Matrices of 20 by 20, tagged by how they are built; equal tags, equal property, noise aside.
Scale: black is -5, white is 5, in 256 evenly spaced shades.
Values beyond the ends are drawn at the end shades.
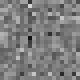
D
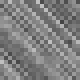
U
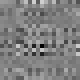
D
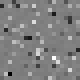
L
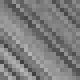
U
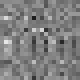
D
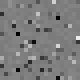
L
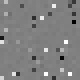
L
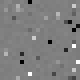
L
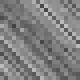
U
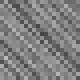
U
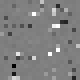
L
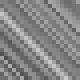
U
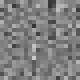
D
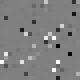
L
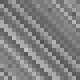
U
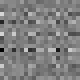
D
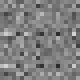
D
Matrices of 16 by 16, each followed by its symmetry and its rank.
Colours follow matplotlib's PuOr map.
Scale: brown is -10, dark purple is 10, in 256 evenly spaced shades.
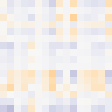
neither, rank two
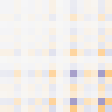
symmetric, rank one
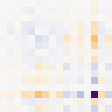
symmetric, rank two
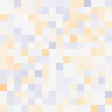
antisymmetric, full rank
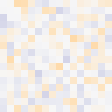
antisymmetric, full rank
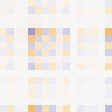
symmetric, rank one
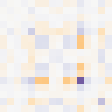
symmetric, rank two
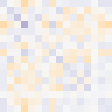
symmetric, rank three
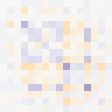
symmetric, rank three
